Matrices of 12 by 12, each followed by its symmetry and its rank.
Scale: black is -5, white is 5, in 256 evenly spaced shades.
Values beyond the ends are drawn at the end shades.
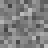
neither, full rank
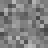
antisymmetric, full rank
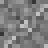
symmetric, full rank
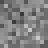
symmetric, full rank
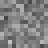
neither, full rank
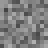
neither, full rank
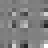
symmetric, rank one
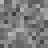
neither, full rank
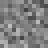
antisymmetric, full rank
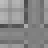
symmetric, rank one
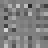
antisymmetric, rank two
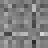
antisymmetric, rank two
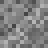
symmetric, full rank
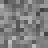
antisymmetric, full rank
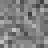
antisymmetric, full rank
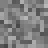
antisymmetric, full rank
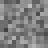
antisymmetric, full rank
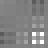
symmetric, rank one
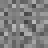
antisymmetric, rank two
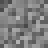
symmetric, full rank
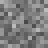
neither, full rank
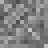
symmetric, full rank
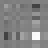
symmetric, rank one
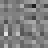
antisymmetric, rank two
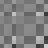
symmetric, rank one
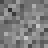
symmetric, full rank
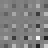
symmetric, rank one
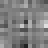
antisymmetric, rank two
